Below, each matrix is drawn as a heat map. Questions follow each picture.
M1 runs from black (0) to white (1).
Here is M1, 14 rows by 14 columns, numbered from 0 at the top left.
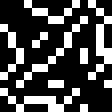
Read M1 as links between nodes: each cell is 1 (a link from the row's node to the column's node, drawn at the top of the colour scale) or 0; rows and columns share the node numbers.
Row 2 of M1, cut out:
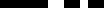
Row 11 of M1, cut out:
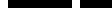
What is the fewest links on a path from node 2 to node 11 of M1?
5
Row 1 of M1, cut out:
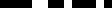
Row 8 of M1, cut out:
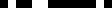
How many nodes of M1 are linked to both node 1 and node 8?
3
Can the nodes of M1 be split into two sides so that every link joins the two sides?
no
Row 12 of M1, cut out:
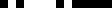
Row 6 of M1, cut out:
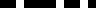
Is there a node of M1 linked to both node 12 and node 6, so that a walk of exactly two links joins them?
no
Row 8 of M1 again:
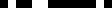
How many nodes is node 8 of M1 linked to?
4
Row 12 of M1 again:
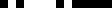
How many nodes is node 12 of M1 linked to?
6
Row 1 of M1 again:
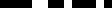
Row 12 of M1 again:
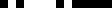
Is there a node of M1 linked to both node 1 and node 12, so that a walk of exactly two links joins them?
yes
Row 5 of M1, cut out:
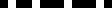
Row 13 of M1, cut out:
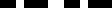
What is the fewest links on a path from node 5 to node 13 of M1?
3
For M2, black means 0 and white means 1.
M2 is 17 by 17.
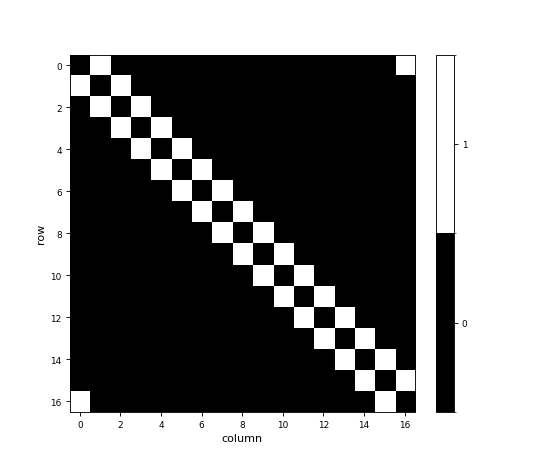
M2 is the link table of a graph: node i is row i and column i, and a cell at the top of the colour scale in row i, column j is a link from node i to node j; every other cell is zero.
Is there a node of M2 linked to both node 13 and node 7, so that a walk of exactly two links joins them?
no
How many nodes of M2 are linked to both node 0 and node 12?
0
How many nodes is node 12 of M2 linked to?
2
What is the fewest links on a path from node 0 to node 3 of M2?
3
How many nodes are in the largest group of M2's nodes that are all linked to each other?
2
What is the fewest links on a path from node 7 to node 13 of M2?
6
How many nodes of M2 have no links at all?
0
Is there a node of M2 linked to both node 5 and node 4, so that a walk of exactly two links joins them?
no
